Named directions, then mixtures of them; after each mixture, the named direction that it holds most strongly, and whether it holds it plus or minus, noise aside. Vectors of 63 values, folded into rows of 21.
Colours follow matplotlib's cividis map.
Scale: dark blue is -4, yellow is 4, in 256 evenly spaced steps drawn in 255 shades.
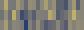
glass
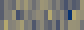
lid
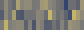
lid, plus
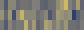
glass, minus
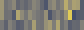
lid, minus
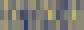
glass, plus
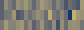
lid, plus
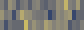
glass, minus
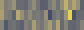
lid, minus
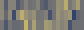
glass, minus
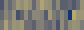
lid, plus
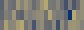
lid, plus
